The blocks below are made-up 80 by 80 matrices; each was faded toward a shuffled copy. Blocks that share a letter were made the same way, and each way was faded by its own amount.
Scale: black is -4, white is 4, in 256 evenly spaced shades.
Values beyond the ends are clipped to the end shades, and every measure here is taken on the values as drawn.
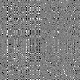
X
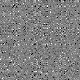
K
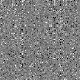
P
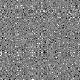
K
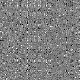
P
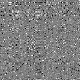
K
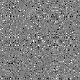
K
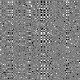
X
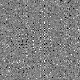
P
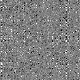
P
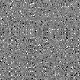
K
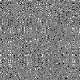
K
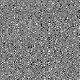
P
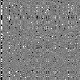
X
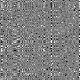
X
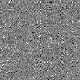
P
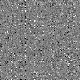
P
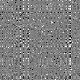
X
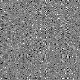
P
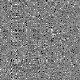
P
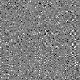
K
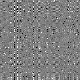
X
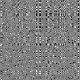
X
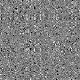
P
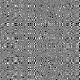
X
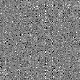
P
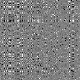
X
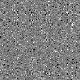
P
